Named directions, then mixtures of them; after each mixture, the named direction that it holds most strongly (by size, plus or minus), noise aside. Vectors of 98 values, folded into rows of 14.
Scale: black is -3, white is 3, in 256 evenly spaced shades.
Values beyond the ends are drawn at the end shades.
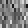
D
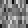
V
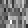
V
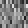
D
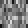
V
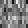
V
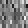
D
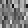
D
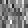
D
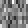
V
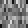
V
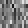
D
